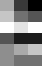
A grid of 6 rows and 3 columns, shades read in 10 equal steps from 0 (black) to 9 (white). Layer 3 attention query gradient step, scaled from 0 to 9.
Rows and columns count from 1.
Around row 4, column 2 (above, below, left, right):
8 6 3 1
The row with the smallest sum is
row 4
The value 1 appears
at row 4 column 2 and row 4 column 3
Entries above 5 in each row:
1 1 3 0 2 0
